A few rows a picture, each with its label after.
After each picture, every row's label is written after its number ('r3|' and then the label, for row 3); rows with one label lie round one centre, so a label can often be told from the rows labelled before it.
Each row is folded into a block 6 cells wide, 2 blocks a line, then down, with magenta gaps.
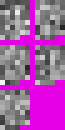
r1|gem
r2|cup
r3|cup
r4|gem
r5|cup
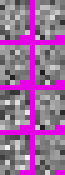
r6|cup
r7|cup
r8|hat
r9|hat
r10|gem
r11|cup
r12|gem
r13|hat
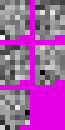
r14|cup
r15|gem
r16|gem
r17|hat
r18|cup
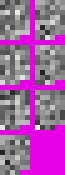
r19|gem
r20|hat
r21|gem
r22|hat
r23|gem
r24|cup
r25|hat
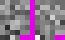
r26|hat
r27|cup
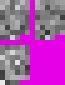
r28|hat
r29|hat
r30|cup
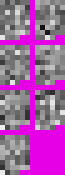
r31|gem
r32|hat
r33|hat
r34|hat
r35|cup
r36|gem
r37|cup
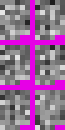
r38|cup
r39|gem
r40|gem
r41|gem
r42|gem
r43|cup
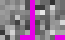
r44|cup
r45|gem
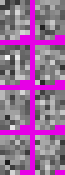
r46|gem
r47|hat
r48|gem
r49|cup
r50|hat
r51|gem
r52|hat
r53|cup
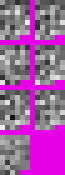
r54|gem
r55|gem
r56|cup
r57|gem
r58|gem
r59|gem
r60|hat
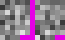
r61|gem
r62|cup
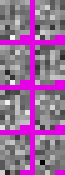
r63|hat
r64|cup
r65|hat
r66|gem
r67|gem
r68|cup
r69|cup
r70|hat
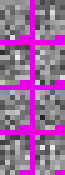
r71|hat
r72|gem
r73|gem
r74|cup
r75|hat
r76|hat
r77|gem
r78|gem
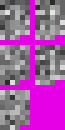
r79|gem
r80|gem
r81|hat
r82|gem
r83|hat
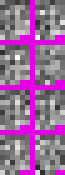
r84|gem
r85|gem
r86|gem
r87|hat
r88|gem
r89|gem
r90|gem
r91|cup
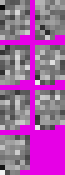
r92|gem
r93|hat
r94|gem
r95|cup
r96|gem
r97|cup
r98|cup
